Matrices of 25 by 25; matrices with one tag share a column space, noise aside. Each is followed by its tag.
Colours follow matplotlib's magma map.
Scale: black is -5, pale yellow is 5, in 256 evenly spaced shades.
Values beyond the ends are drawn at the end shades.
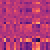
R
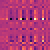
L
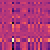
R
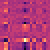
R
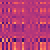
R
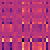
R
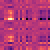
L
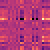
L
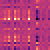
L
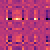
L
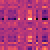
L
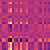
R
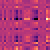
L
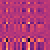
R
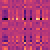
L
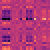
L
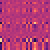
R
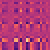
R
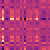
L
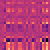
R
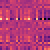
L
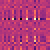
L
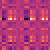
L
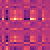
L
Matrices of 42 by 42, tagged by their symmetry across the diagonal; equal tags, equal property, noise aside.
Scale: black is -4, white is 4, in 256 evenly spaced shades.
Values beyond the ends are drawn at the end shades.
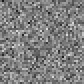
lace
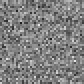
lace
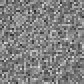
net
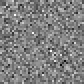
net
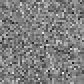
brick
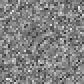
net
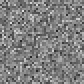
net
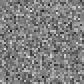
brick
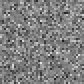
brick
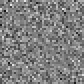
brick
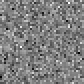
lace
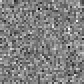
lace
